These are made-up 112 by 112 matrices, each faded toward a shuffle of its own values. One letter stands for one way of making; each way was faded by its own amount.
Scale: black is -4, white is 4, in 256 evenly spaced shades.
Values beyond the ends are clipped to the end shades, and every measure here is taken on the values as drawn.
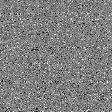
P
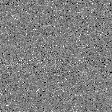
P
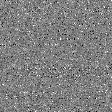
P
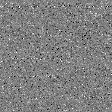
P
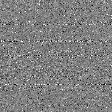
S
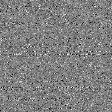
S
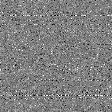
S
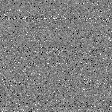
P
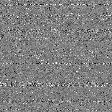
S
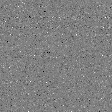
P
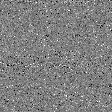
P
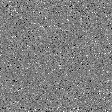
P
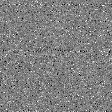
P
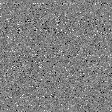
P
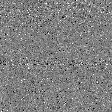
P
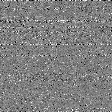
S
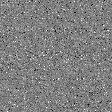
P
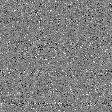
P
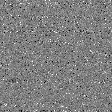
P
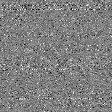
S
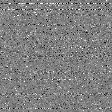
S
